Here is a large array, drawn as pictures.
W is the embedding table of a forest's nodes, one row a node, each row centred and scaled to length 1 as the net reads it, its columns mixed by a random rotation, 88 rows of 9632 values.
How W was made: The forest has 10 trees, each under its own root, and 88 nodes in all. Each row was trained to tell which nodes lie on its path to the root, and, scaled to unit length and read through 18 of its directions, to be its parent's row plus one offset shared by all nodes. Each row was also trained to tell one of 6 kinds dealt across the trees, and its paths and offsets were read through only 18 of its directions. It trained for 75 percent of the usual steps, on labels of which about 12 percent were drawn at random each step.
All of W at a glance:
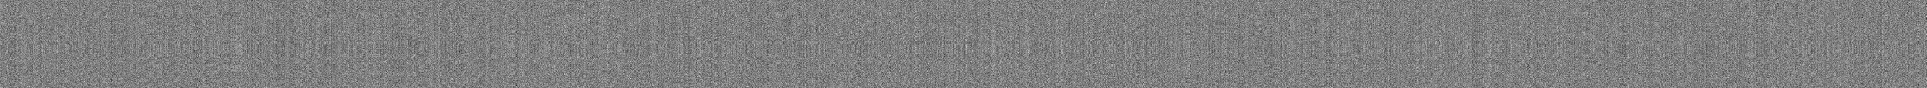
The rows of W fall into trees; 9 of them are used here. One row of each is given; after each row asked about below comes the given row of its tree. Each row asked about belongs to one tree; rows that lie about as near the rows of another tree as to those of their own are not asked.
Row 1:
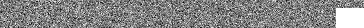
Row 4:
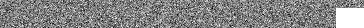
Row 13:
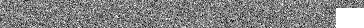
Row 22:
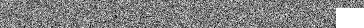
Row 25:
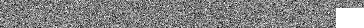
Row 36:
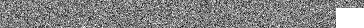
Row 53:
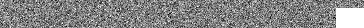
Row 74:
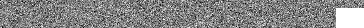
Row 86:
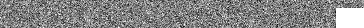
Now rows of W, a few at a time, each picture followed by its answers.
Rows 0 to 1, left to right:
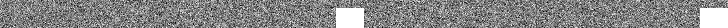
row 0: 53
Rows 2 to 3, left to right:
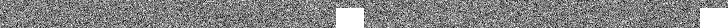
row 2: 25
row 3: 86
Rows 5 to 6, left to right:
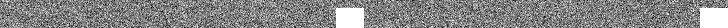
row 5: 53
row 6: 86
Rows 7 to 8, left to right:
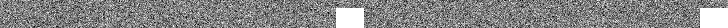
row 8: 4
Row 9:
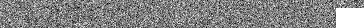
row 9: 36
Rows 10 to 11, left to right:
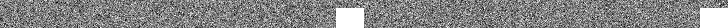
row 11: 36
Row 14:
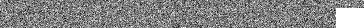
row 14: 1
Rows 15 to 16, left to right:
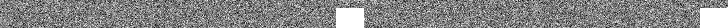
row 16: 25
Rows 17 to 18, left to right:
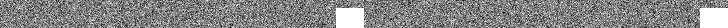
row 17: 4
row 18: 86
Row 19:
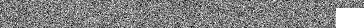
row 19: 1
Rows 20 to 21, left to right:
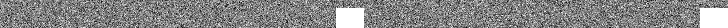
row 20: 22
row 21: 1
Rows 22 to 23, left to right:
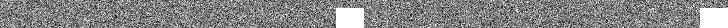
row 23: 25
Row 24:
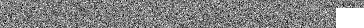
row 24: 22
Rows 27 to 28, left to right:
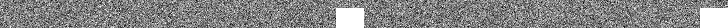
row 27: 53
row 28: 36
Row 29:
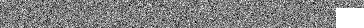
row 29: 4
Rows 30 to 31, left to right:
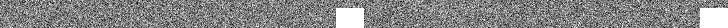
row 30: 53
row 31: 1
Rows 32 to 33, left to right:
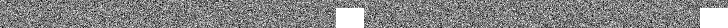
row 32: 74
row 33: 22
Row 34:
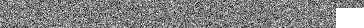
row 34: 25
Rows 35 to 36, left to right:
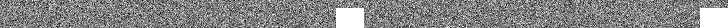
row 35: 53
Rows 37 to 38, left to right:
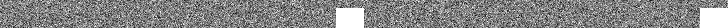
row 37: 1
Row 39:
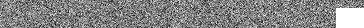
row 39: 36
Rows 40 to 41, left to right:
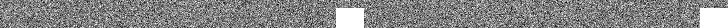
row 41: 1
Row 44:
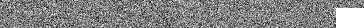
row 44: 53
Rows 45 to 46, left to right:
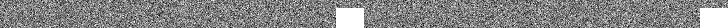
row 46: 53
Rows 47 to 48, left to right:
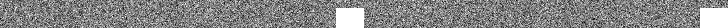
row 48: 36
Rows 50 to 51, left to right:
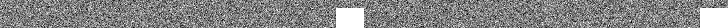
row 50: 53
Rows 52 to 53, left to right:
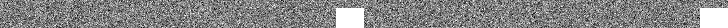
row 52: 53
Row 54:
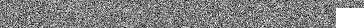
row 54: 1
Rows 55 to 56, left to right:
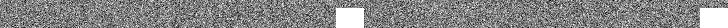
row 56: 1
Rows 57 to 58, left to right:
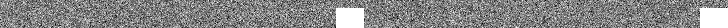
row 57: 22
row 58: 86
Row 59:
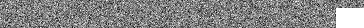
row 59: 36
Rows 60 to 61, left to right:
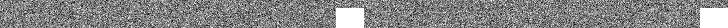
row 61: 25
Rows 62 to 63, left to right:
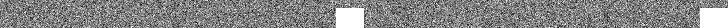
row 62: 1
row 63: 13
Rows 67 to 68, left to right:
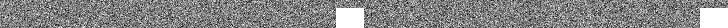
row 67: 36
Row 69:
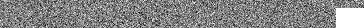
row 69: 74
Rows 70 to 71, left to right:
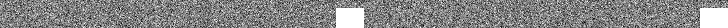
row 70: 36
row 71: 36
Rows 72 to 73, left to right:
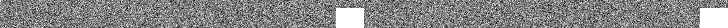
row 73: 13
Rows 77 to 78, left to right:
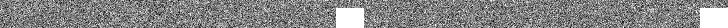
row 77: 53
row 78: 25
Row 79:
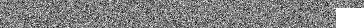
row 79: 53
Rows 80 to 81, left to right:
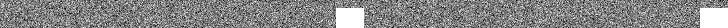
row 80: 22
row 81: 36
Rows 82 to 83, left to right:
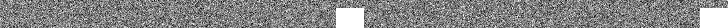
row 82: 25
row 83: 1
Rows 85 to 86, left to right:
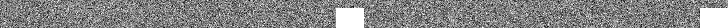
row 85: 1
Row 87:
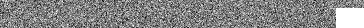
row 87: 4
